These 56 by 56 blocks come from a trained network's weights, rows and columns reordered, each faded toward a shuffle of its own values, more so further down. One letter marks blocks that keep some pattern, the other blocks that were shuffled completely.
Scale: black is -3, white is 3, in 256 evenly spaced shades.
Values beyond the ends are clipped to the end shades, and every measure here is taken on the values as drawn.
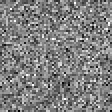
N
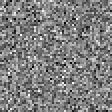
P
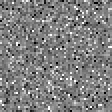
N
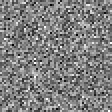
N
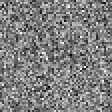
P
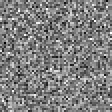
P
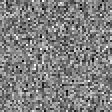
P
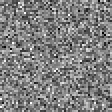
P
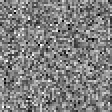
P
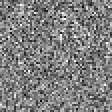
N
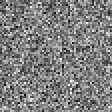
P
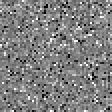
N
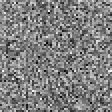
P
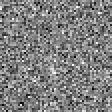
P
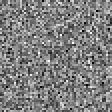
P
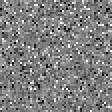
N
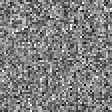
P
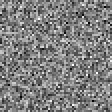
N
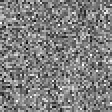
P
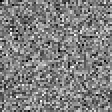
N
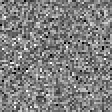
P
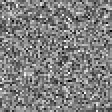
N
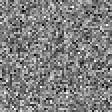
N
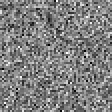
N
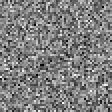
N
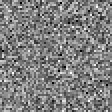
P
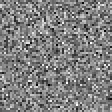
N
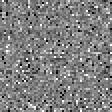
P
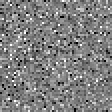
P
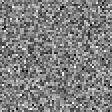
P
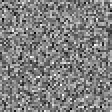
N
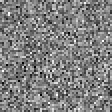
P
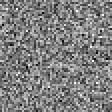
N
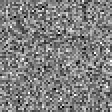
P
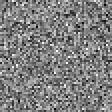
N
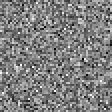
N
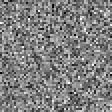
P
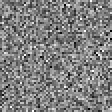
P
